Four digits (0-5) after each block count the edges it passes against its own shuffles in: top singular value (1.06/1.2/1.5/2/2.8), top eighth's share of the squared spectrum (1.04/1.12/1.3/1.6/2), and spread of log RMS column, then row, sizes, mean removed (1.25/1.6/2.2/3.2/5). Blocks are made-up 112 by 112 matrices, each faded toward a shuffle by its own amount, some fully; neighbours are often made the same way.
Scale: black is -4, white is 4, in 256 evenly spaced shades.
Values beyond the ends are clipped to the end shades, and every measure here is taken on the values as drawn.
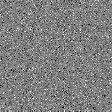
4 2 2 1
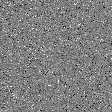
0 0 0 0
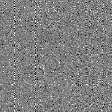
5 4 3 2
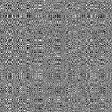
5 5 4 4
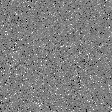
0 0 0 0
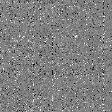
2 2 3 2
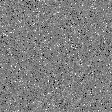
1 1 0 0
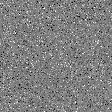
3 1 0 0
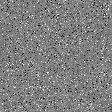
0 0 0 0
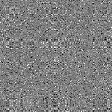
5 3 2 2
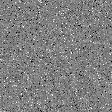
3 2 0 0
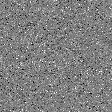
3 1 0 0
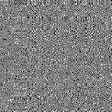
5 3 2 2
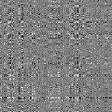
5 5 4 3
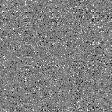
4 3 1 1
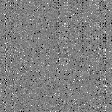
4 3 2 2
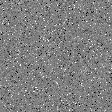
1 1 0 0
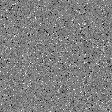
2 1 0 0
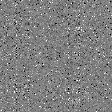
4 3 1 1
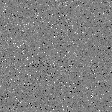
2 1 0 0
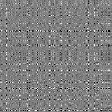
5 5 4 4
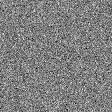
0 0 0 0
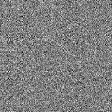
4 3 2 2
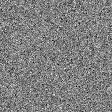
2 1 0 0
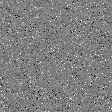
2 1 0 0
